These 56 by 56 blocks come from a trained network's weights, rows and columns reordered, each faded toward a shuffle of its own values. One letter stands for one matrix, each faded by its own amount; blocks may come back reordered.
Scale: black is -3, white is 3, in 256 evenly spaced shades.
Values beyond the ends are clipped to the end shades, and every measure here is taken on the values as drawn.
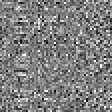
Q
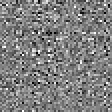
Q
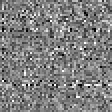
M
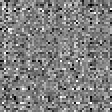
Q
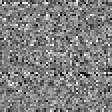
M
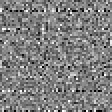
M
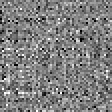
Q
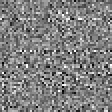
M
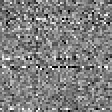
M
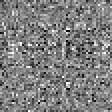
Q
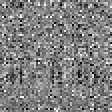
Q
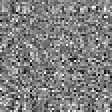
Q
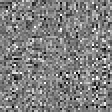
Q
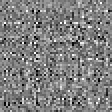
Q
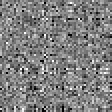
Q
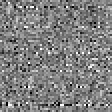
M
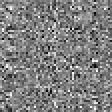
Q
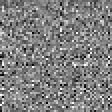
Q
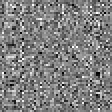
Q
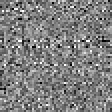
M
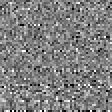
M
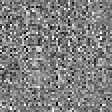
Q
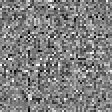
M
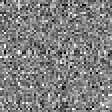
M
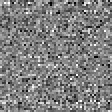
M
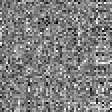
Q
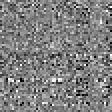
Q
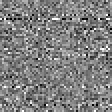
M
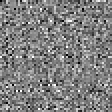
M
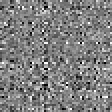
Q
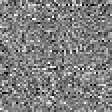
M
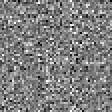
Q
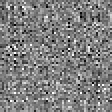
Q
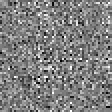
Q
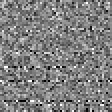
M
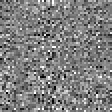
Q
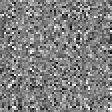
Q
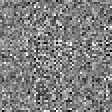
Q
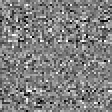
M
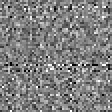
M
